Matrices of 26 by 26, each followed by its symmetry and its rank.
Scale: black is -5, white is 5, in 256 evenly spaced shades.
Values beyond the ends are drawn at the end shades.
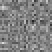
neither, rank five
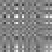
symmetric, rank two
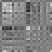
symmetric, rank two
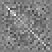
symmetric, rank five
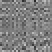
neither, rank three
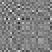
symmetric, rank three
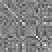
symmetric, rank five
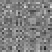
neither, rank five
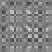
symmetric, rank two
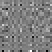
neither, rank three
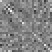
symmetric, rank five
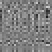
neither, rank three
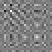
symmetric, rank three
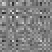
symmetric, rank three
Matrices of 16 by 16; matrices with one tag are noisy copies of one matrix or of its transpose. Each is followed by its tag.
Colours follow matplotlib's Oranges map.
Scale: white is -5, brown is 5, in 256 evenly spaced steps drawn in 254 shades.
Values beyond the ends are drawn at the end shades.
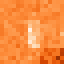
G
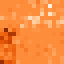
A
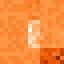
G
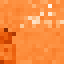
A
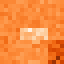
G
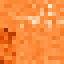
A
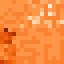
A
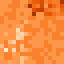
A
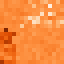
A
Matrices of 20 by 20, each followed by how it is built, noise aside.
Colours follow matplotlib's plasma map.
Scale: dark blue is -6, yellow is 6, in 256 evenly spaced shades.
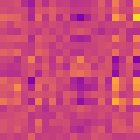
low rank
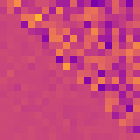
upper triangular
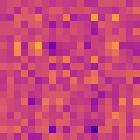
low rank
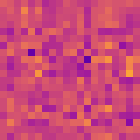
low rank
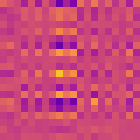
low rank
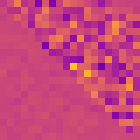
upper triangular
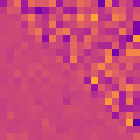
upper triangular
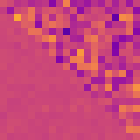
upper triangular
